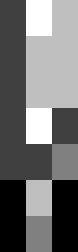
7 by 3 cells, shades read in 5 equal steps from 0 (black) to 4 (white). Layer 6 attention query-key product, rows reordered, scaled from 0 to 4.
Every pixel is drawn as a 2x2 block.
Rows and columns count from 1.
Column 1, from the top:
1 1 1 1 1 0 0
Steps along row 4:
up down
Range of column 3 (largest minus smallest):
3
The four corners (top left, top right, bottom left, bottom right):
1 3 0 0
